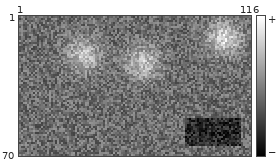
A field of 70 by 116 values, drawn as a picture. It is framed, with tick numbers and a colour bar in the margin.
Ninth with the highest average: top right. Mirror symmetry: none. Ninth with the lowest average: bottom right. Odd patch: lower, in the bottom right. Bumps: three.
